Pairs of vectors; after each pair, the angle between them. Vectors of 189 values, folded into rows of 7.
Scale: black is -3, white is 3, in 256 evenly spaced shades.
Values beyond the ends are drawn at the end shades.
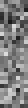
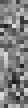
orthogonal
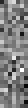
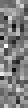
orthogonal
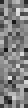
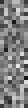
nearly parallel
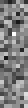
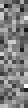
orthogonal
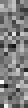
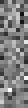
orthogonal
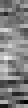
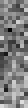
partly opposed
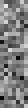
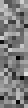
nearly parallel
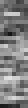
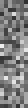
partly aligned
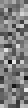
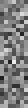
nearly parallel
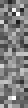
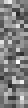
partly opposed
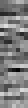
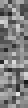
partly aligned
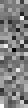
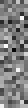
nearly parallel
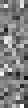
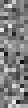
partly aligned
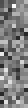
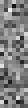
nearly opposite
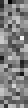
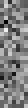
orthogonal
